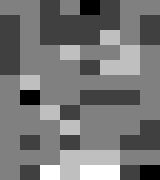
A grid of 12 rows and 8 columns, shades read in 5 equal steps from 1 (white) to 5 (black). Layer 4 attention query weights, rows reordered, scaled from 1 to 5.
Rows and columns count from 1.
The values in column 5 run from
1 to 5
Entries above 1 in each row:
8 8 8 8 8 8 8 8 8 8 8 5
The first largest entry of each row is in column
5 1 1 1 1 1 2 4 8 2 1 8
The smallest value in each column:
3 2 1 2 1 1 2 3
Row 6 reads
3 2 3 3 3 3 3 3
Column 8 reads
3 4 4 3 3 3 3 3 4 4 3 5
